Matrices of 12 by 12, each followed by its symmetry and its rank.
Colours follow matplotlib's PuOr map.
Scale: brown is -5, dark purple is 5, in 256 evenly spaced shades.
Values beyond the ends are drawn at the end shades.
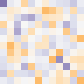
symmetric, full rank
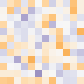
neither, full rank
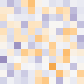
neither, full rank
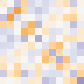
symmetric, full rank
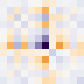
symmetric, rank two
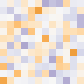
neither, full rank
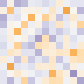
symmetric, full rank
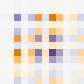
symmetric, rank one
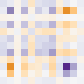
symmetric, rank two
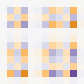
symmetric, rank one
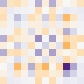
symmetric, rank two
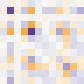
symmetric, rank two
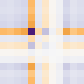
symmetric, rank one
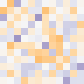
symmetric, full rank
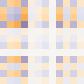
symmetric, rank one
